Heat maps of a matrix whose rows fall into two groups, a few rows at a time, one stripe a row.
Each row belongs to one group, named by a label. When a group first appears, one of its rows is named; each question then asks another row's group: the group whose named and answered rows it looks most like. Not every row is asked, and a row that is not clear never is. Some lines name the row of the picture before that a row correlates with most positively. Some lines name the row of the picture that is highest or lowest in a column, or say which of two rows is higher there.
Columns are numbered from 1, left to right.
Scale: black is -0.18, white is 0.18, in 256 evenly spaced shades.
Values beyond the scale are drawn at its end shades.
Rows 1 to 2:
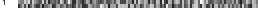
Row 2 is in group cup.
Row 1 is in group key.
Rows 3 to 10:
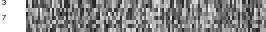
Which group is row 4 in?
cup
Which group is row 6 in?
key
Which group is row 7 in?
key
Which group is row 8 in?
cup
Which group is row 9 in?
key
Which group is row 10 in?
cup
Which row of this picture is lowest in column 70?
6
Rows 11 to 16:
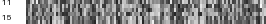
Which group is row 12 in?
cup
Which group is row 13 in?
cup
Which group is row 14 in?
key
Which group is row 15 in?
cup
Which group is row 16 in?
cup
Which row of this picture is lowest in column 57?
11
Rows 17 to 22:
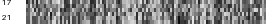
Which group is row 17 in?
cup
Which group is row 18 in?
cup
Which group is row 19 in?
key
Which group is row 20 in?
cup
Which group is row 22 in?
cup
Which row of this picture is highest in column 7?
17
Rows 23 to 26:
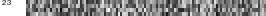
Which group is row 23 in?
key
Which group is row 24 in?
key
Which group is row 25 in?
cup
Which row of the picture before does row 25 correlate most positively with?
21
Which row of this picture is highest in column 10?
23
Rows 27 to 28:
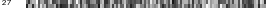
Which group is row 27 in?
key
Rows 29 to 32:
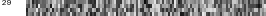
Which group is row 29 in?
cup
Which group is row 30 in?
cup
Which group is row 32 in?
cup
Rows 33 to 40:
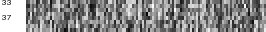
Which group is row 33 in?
cup
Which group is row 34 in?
cup
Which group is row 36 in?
cup
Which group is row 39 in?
key
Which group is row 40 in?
key
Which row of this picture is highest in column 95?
40
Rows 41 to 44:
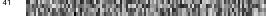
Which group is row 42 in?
cup
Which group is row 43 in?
key
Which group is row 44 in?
key
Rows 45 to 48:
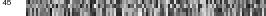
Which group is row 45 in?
cup
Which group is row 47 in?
cup
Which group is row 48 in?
cup
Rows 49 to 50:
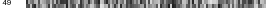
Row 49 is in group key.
